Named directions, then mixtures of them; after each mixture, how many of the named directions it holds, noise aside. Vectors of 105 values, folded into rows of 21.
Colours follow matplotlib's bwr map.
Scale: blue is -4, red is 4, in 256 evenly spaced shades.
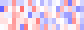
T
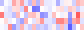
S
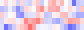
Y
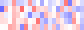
one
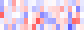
three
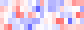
two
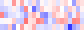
two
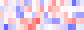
one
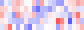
two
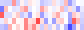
three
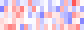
two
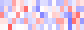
two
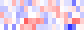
two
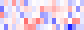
three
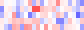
three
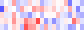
two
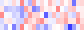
three
